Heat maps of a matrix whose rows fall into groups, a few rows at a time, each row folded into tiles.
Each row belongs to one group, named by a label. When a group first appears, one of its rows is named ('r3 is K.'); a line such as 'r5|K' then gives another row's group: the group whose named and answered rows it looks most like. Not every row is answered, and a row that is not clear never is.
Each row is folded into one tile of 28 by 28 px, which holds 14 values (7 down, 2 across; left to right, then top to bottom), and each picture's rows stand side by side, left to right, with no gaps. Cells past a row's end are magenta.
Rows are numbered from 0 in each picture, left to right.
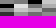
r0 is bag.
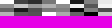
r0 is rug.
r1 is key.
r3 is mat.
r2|rug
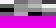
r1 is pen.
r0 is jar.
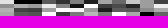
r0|rug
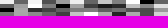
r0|jar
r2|mat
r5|key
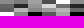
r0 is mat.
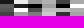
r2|bag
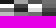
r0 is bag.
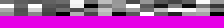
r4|pen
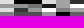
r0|rug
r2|pen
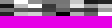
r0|mat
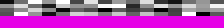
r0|key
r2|jar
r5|rug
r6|key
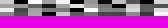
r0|rug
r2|rug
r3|rug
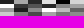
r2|bag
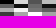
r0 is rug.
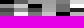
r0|key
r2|mat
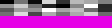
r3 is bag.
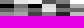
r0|mat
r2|mat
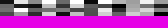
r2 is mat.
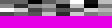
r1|key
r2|mat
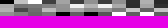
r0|bag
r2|pen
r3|pen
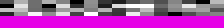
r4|key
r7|bag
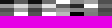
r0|key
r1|key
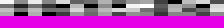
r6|bag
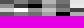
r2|mat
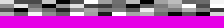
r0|rug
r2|key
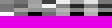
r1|pen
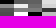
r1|mat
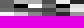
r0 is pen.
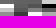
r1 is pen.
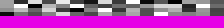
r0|pen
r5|key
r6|bag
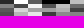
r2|bag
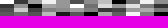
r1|mat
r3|mat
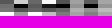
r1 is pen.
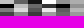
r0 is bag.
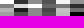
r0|rug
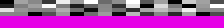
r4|mat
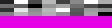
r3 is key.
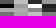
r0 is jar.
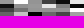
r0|mat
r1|pen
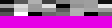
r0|key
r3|pen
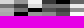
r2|key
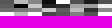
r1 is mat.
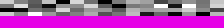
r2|bag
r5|pen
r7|mat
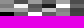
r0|pen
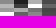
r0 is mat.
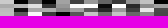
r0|rug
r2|pen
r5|rug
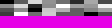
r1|jar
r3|pen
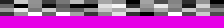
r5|pen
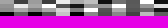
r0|pen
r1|pen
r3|rug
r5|rug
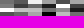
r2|bag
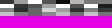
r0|bag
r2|bag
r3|bag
